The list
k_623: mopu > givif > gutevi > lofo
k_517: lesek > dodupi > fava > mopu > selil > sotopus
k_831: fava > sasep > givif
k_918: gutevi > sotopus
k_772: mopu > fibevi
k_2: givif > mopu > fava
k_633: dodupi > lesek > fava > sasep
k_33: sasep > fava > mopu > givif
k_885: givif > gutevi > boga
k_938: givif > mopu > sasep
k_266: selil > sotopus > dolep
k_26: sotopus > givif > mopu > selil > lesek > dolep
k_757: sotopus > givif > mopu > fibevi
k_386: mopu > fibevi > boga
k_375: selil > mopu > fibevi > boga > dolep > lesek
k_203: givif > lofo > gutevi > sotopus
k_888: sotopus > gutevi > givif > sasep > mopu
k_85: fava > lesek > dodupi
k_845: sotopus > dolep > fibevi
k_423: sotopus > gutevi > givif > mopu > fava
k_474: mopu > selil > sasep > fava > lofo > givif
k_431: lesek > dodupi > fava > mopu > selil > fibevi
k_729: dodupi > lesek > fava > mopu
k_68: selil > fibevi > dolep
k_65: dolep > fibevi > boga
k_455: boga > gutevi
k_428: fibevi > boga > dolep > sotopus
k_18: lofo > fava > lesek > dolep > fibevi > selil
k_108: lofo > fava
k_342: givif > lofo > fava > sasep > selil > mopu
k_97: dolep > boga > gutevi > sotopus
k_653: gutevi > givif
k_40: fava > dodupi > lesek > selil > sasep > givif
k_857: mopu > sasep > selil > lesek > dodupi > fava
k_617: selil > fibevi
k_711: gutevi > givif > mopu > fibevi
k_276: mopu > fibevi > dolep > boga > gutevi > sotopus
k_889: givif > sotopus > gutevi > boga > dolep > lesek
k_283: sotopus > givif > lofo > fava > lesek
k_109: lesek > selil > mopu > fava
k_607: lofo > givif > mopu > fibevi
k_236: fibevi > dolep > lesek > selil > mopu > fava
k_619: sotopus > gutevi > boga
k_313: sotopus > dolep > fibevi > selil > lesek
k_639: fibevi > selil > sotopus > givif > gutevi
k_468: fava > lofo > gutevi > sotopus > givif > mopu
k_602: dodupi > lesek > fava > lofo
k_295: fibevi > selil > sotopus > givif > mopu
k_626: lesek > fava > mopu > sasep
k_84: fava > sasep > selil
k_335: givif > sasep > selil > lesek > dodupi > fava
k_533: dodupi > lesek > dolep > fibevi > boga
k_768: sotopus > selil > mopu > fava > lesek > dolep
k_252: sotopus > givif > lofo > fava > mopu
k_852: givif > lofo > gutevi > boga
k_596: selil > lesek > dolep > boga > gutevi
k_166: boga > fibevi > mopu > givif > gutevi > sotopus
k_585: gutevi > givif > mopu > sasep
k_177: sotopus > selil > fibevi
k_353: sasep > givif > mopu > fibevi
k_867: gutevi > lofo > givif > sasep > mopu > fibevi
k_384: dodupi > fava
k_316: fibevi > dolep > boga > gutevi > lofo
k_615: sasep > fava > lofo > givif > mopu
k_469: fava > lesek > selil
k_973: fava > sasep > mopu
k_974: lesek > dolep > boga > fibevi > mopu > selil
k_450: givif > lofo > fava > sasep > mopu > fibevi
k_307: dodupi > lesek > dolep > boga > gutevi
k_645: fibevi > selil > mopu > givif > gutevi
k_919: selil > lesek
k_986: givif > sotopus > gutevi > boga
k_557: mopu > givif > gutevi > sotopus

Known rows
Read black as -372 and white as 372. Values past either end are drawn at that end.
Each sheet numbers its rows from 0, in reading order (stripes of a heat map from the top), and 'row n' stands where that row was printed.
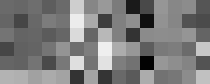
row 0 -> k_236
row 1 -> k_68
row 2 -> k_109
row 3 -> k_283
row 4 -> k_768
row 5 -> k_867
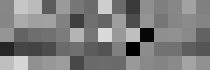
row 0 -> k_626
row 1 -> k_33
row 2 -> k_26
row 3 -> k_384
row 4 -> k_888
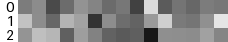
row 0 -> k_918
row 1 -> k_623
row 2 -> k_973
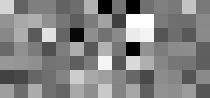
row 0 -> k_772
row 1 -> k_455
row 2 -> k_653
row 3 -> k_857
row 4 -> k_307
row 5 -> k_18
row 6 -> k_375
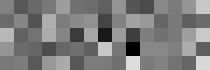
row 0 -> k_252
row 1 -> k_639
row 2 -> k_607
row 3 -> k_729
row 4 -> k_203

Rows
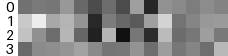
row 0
k_2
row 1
k_585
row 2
k_711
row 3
k_474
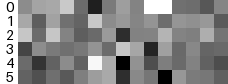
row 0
k_885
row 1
k_974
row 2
k_386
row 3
k_335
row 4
k_617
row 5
k_845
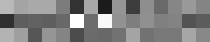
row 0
k_353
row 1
k_469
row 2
k_557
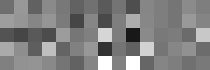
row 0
k_423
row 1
k_166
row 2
k_602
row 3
k_645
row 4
k_889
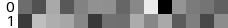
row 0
k_428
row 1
k_831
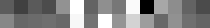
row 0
k_266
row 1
k_919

